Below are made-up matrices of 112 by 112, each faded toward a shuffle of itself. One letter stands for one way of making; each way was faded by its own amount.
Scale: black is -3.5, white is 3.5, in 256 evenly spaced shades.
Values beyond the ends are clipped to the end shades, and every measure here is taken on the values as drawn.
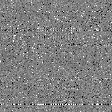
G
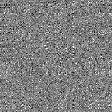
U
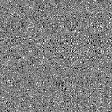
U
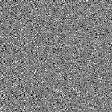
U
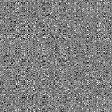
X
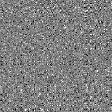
U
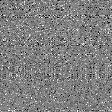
G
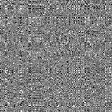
X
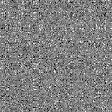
U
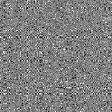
X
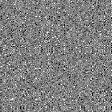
U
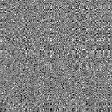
X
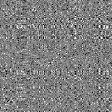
X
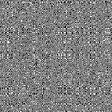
X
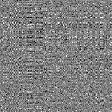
X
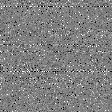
G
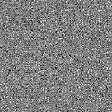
U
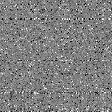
G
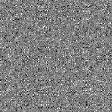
U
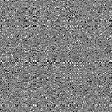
X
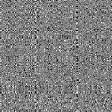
X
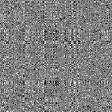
X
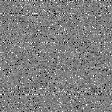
G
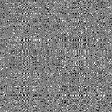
X
